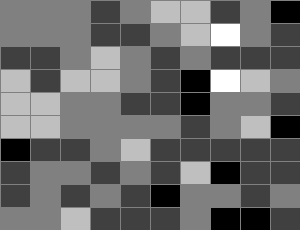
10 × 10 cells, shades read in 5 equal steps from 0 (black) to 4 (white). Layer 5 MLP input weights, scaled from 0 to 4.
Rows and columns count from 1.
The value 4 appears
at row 2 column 8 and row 4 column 8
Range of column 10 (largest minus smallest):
2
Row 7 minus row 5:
-3 -2 -1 0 2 0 1 -1 -1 0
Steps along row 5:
same down same down same down up same down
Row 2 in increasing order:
1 1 1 2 2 2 2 2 3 4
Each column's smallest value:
0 1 1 1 1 0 0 0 0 0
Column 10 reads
0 1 1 2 1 0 1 1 2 1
